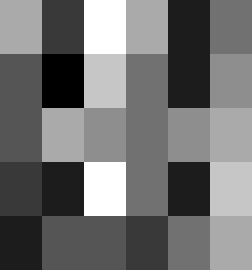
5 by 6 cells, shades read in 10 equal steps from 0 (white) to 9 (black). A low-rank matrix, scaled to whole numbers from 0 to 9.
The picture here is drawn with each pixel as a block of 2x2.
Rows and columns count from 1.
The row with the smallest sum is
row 3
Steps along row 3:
down up up down down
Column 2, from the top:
7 9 3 8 6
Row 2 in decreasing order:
9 8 6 5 4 2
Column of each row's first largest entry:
5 2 1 2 1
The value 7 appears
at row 1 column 2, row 4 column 1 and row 5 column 4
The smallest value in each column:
3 3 0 3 4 2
